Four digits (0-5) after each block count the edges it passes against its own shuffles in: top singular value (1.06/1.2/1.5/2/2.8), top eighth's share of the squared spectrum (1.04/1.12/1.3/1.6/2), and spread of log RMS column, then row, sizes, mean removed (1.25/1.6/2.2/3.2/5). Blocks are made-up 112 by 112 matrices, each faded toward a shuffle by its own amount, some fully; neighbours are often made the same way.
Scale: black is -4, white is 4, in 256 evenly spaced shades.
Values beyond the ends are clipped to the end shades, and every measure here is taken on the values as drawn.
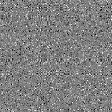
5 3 2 2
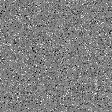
3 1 0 0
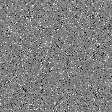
2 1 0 0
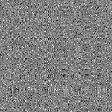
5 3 2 2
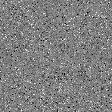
3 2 0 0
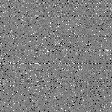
4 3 1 2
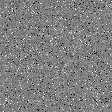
2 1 0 0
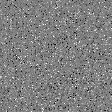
3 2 0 0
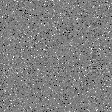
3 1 0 0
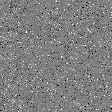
2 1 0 0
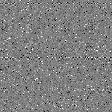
4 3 1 1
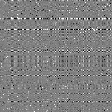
5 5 3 3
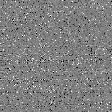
4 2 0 1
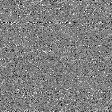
2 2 0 3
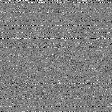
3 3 0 4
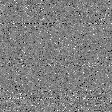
2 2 0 2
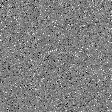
0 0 0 0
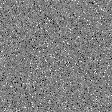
0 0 0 0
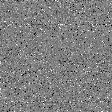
1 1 0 1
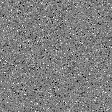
0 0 0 0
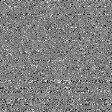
2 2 0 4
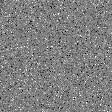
0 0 0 0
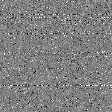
2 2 0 3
